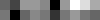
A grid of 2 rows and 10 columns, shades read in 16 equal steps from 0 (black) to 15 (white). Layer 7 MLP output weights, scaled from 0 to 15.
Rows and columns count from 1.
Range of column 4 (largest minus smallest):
1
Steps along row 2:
down up up down down up up down down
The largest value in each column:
7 4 9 9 8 3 9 15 13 10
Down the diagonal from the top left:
6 0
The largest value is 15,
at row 1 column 8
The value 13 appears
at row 1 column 9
